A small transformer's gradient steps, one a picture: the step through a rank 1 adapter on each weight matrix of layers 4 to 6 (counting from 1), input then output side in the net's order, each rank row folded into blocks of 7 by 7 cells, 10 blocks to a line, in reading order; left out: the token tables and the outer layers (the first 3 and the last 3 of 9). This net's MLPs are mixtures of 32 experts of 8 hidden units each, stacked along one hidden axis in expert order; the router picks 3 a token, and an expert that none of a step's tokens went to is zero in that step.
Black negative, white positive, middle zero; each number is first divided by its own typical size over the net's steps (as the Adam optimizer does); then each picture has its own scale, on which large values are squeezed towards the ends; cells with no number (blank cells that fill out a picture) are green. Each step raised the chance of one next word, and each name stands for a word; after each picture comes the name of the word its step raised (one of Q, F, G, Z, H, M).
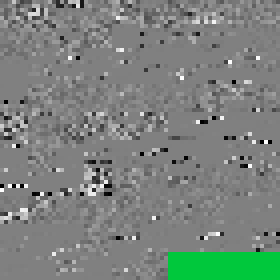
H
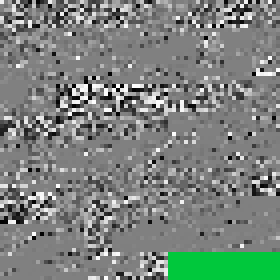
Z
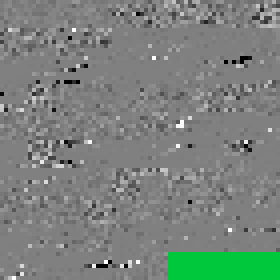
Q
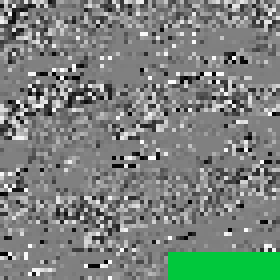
Z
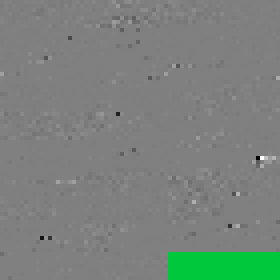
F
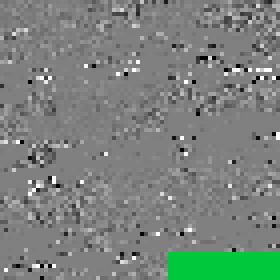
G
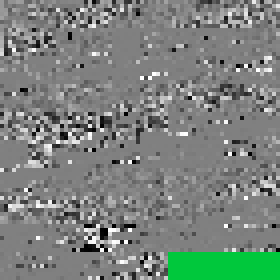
G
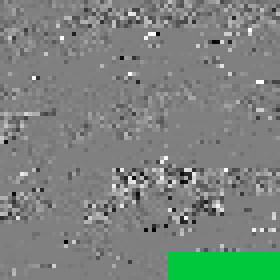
F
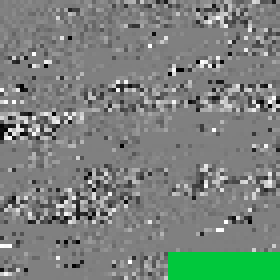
G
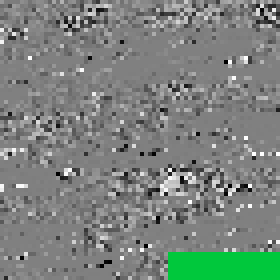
F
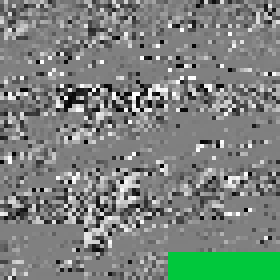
Z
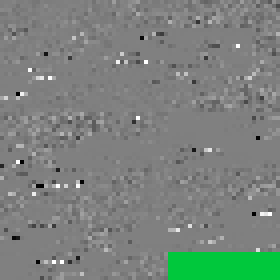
G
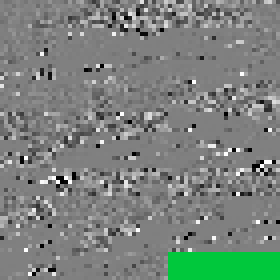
F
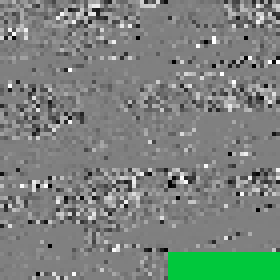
G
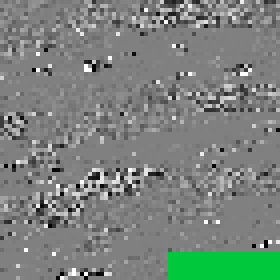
Q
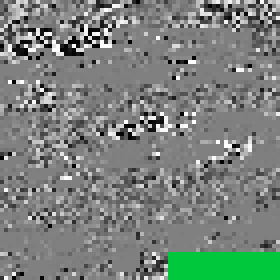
Z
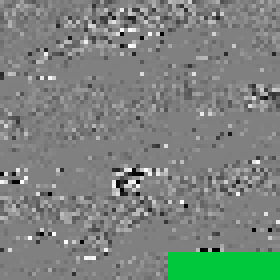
F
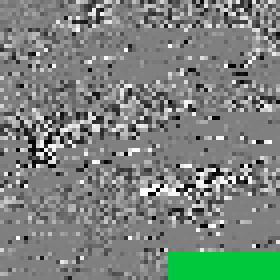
Z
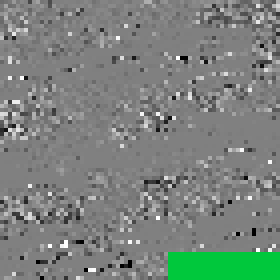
G
